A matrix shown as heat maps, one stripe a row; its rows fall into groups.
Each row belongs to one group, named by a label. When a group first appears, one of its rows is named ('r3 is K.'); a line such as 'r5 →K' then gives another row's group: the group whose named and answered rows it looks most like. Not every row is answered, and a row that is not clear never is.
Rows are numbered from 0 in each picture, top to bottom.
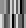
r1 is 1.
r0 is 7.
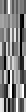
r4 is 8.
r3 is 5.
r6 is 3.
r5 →7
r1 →7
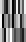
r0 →1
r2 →5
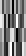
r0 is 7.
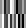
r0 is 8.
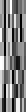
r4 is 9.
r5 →1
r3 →5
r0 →5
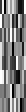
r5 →9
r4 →1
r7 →7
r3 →1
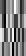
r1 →5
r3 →7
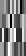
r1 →9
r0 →7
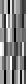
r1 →5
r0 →7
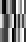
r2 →3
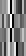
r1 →7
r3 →8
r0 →9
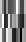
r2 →5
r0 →1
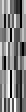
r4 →5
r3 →7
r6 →9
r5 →9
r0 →9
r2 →9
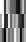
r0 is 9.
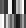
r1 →9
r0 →3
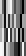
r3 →9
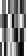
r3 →8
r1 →3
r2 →5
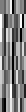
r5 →1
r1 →1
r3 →3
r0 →3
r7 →5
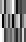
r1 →7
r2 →9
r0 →8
